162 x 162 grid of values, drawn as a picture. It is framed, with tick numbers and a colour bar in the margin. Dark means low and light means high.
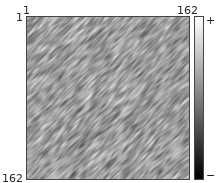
Odd rows or columns: none. Slope: none. Average level on the scale: 60%. Grain: diagonal, up to the right. Seam: none. Mirror symmetry: none. Histogram: bell-shaped.
